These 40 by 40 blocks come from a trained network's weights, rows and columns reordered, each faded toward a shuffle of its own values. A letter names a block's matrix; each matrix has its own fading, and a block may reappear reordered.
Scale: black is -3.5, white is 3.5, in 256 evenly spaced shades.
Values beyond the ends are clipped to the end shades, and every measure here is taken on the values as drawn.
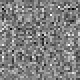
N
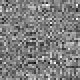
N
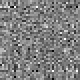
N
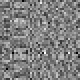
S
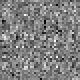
N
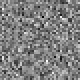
N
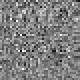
N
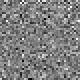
N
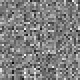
N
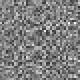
S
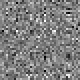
N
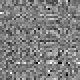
S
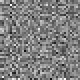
S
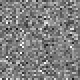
N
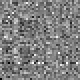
S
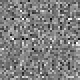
N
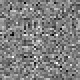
N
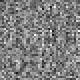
N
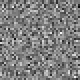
N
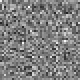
N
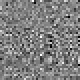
N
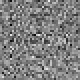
N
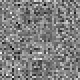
N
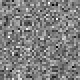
N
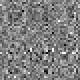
S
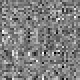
N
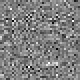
N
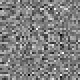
S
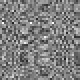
S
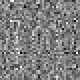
N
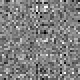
N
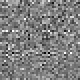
N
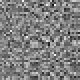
S
